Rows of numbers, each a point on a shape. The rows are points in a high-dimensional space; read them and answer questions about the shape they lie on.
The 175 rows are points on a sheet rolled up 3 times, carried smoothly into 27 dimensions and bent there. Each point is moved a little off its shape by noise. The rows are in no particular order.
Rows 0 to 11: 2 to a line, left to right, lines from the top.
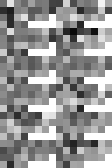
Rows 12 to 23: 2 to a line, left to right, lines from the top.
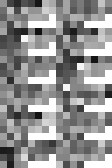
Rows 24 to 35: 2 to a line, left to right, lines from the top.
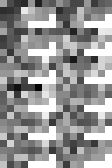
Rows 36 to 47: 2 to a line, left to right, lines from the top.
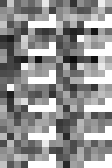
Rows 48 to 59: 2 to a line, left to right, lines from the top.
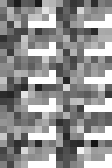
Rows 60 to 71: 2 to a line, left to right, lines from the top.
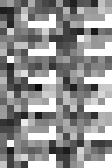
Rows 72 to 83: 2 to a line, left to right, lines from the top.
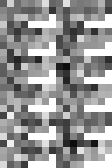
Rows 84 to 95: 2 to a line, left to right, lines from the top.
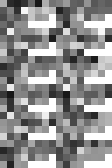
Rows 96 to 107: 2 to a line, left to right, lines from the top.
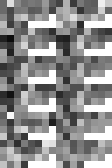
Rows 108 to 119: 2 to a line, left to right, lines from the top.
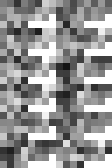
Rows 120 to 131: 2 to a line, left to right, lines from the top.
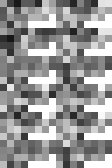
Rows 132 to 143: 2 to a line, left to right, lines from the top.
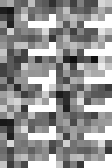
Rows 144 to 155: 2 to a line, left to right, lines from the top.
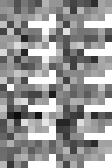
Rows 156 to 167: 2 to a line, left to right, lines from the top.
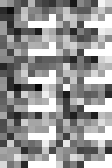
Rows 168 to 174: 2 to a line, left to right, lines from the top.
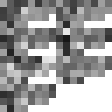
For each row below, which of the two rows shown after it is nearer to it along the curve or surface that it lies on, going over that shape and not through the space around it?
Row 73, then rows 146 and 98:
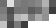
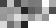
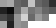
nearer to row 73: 146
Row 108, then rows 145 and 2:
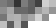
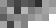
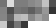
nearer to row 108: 145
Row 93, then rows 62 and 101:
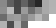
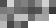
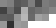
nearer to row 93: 101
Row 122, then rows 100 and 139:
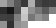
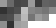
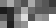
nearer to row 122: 139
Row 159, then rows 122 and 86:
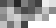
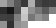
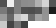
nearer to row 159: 86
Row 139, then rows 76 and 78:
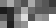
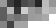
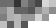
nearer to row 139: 76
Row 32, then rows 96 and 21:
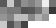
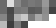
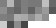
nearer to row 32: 96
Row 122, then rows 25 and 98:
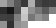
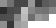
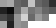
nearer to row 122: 98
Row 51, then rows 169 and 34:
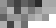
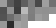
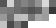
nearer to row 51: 169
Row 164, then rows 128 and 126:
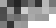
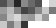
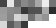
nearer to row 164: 128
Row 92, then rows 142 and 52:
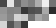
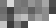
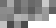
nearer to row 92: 142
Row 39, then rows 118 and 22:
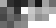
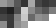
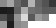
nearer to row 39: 118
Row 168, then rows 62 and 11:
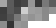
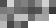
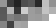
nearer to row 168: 11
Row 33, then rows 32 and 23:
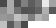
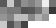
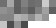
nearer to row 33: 32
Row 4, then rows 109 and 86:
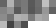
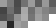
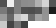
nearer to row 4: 109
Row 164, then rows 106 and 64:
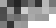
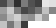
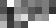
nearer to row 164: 106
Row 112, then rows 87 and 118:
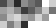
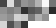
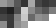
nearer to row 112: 87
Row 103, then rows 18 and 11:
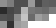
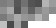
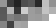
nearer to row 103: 11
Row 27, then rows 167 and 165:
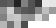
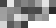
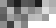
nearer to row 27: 165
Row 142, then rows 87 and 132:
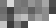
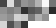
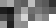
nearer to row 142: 87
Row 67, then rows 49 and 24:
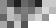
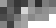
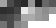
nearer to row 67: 49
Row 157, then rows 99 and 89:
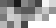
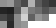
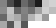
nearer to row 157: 89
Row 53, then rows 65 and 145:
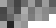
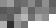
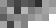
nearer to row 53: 65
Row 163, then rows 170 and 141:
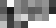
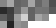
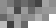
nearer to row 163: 170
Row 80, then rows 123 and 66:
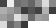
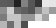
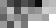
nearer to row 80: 123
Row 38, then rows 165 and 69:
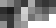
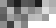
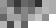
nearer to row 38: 165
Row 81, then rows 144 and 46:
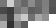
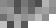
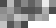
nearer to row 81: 46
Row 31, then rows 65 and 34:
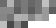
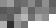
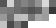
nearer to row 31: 65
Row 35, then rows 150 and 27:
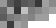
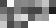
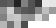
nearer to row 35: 27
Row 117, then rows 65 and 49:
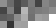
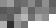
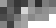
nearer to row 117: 65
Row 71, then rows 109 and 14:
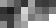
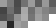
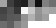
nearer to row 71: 14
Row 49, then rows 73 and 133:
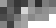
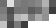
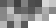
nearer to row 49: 73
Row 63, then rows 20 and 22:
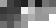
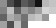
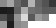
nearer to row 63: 22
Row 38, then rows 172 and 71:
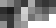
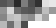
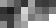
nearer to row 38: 71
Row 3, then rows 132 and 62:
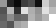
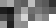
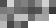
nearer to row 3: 132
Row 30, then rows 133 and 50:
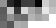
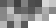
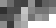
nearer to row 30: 50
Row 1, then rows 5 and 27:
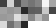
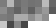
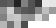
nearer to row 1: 27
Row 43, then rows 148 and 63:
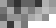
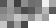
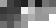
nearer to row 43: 148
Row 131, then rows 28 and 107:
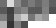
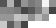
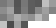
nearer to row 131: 28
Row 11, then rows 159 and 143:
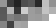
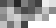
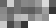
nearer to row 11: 159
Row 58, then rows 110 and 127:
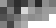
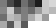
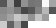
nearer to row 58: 110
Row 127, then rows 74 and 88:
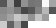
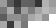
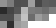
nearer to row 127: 74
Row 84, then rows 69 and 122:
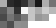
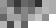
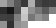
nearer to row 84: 122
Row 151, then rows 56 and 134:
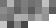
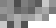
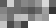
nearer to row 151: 56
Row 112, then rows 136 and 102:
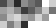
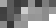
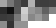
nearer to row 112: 136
